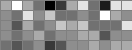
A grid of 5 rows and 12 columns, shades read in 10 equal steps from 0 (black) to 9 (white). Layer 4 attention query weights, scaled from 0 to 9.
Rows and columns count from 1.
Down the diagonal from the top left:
6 4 6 6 2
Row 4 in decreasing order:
6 6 6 5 5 5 5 5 5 4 4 3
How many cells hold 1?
1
